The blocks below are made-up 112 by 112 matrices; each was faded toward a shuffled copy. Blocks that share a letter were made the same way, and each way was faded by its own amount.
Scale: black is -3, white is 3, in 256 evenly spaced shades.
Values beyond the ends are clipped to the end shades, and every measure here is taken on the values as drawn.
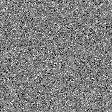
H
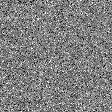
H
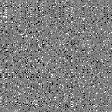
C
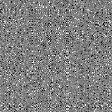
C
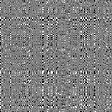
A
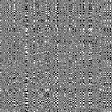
A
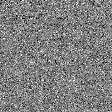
H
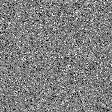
H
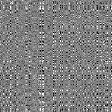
A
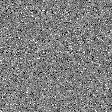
H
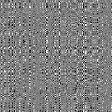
A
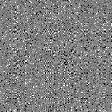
C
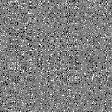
C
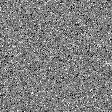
H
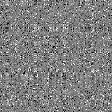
C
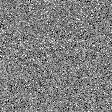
H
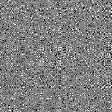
C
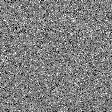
H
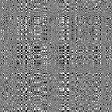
A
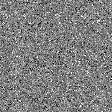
H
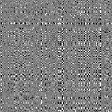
A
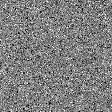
H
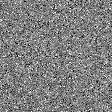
H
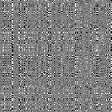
A
